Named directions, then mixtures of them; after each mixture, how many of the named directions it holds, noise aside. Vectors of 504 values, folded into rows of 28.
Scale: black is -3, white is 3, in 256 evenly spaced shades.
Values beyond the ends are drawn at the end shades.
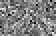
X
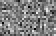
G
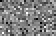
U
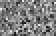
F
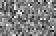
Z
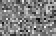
three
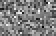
three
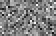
one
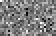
two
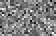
one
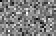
three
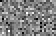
two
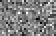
three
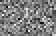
three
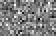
three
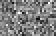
three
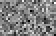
two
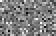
one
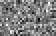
three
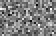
two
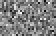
one
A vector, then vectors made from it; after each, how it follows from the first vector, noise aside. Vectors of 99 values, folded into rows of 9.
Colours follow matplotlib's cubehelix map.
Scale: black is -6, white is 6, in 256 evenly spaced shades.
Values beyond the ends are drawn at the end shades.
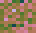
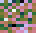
scaled up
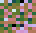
scaled up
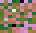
scaled up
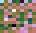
scaled up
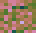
reversed
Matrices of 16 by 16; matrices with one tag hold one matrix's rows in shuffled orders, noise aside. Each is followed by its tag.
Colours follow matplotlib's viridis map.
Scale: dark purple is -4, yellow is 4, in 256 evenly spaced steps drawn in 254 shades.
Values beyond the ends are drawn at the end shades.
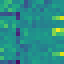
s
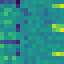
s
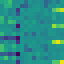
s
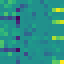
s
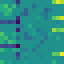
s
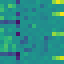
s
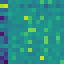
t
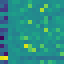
t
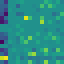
t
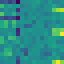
s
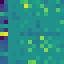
t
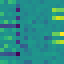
s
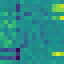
s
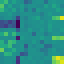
s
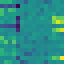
s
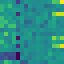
s
